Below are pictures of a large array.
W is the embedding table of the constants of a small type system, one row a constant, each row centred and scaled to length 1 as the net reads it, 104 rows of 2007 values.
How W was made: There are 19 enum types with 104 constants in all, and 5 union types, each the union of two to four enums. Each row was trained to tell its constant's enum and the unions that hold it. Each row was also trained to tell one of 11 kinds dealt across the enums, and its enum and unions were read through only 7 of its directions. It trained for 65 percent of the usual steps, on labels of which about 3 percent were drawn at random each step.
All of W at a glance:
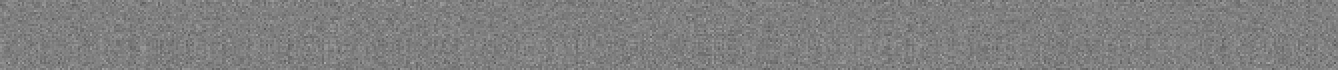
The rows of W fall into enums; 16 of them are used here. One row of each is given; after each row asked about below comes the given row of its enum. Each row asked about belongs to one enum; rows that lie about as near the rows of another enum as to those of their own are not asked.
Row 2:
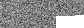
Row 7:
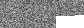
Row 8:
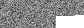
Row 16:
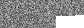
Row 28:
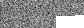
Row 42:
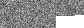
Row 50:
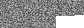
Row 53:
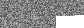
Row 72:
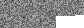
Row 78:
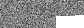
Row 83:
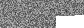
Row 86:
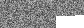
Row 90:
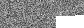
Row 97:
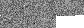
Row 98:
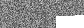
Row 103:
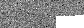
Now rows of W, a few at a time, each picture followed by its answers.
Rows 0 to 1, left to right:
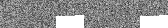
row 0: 83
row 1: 98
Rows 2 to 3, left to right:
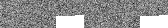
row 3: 16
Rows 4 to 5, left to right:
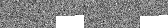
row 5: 97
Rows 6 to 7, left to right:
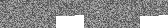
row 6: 7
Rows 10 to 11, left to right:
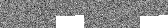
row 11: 7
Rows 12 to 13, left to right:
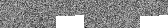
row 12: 2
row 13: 97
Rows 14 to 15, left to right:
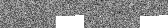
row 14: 90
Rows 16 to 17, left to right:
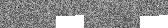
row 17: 90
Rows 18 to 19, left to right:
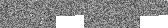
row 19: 7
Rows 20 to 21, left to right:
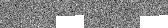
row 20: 97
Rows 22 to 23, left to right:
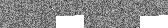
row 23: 42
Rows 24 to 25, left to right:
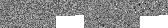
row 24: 53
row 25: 8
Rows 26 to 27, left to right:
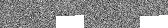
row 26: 97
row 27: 16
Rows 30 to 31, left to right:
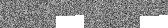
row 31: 72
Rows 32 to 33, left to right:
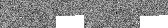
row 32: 98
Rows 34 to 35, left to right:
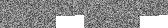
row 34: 42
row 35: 83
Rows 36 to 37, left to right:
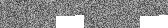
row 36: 86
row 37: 42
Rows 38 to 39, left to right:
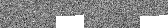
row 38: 103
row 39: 2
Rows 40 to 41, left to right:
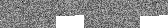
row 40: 97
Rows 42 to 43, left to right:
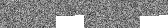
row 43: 83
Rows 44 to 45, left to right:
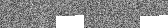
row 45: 42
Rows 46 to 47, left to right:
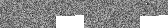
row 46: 86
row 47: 42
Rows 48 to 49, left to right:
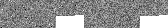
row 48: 8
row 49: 90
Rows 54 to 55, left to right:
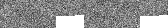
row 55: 97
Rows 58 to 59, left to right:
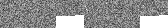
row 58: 72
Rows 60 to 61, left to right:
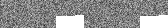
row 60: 28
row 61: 42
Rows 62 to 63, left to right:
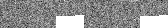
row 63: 86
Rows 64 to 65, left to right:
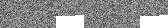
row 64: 7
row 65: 16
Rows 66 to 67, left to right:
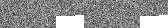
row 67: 28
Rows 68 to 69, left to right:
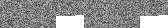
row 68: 86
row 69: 2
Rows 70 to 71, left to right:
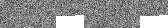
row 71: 98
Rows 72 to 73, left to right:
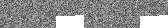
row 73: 2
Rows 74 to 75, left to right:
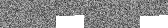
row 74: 98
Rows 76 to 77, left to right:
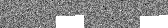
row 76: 72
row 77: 83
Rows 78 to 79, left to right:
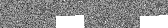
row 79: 83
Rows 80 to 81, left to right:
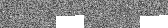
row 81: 98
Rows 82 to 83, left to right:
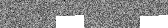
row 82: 98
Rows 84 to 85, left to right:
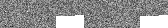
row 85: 50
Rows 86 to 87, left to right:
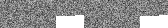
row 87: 72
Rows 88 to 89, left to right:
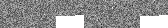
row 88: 90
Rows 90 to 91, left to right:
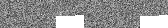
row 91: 53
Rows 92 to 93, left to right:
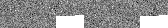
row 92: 53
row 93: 28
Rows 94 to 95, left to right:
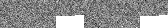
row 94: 53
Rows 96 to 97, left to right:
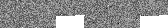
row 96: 16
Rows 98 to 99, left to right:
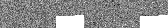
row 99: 8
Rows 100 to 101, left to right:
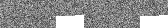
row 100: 83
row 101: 2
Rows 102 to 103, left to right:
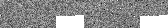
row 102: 86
